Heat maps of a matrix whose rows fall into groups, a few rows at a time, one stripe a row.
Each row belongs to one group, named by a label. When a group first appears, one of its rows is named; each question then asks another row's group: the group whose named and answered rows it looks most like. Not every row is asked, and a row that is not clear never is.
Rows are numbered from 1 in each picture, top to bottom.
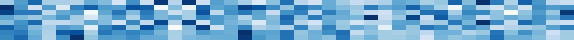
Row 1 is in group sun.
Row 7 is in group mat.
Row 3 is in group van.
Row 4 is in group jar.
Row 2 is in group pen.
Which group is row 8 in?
mat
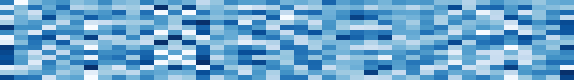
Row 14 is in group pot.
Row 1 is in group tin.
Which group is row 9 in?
sun
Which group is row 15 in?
jar
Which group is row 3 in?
pen
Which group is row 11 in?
pen
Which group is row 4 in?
pot
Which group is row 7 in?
pen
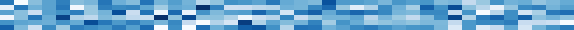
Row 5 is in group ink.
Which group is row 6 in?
pen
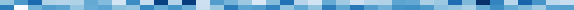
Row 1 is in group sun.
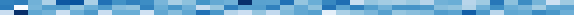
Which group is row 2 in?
tin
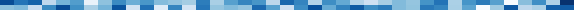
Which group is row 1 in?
van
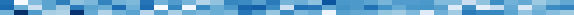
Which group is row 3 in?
mat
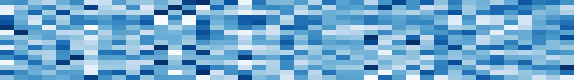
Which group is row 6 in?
van
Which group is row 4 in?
pen
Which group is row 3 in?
sun
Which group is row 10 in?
sun
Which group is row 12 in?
mat
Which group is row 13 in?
sun
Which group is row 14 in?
jar
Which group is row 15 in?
van
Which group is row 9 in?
jar
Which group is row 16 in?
ink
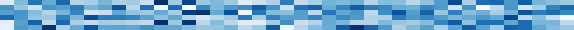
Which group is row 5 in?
sun
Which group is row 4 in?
ink
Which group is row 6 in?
pot
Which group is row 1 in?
sun
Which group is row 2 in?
pen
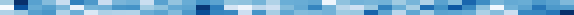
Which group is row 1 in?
mat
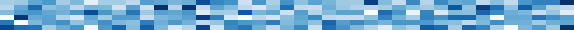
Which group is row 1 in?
jar
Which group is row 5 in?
tin
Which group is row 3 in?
ink
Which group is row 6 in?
van
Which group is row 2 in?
sun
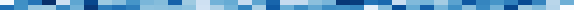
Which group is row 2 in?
ink
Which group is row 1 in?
pot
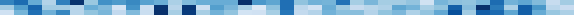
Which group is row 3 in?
sun
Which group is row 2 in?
sun
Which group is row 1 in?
mat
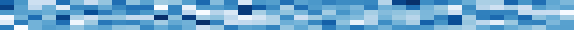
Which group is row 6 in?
tin
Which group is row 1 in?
jar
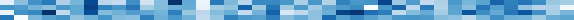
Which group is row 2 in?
ink
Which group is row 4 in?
tin
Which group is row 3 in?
pot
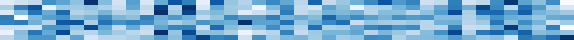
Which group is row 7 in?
sun
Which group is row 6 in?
pot
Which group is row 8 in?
jar
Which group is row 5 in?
mat
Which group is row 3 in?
sun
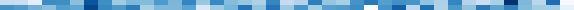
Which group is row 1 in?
pot
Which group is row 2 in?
ink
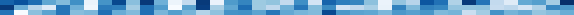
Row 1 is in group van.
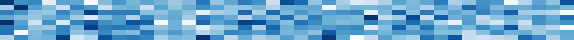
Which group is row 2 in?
mat
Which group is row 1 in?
van
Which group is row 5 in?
pen
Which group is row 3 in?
ink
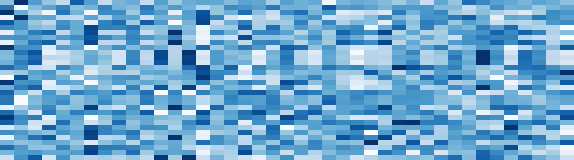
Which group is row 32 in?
sun
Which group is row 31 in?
ink
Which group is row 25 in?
jar
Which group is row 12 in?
sun
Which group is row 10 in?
van
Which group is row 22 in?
pot
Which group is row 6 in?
ink
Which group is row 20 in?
tin
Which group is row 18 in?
sun
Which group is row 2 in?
tin
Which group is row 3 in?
van
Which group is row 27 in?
ink
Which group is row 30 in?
ink
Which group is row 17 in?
van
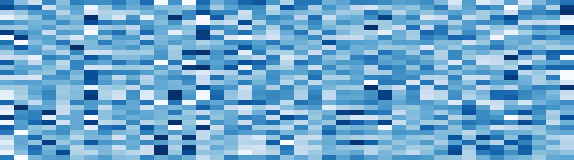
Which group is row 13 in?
pen
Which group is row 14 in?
jar
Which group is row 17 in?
ink
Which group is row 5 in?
ink
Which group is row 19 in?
pot
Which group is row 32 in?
tin
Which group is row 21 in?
pen
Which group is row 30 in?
sun
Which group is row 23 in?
pot
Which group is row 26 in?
van
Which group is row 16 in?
pot
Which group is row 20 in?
pot
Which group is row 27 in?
tin
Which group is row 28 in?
sun
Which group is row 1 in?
pen
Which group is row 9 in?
tin
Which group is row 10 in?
mat
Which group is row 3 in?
jar
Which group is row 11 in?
jar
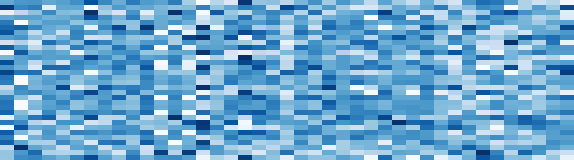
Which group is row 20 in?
pen
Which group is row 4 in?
ink
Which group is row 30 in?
mat
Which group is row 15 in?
van
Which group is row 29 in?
van
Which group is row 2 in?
van
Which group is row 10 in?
pen
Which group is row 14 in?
pen
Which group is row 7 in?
pen
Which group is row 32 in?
ink
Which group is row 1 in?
ink
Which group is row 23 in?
pen
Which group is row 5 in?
tin
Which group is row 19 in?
ink
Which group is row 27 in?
pen
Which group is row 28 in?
tin
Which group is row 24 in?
pot
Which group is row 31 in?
sun
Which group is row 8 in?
jar
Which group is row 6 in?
van
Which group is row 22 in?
tin
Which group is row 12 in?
ink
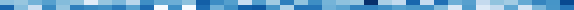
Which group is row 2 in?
pen
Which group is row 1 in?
jar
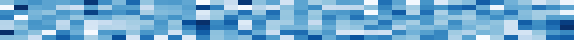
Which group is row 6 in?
jar
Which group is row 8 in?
pen
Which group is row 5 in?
jar
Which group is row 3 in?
ink
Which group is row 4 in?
tin
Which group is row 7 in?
van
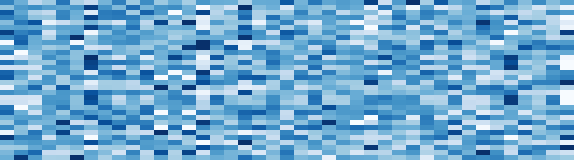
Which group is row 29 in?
ink
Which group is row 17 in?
jar
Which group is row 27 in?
sun
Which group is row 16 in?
pen
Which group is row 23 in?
pen
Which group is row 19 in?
ink
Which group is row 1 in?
jar
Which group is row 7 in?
van
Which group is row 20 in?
pot
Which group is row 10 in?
jar
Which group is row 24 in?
ink
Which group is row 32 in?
mat
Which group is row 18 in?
sun
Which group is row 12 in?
pot
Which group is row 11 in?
tin
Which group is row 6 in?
ink
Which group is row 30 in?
jar
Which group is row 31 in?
sun
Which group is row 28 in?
van
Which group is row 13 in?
ink
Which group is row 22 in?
tin
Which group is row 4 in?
ink
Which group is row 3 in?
van
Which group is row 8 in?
mat
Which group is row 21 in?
pot
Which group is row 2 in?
ink
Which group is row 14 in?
pot
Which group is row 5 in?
sun
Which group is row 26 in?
pen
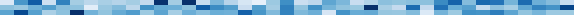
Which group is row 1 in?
sun
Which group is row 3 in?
mat
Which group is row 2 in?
jar
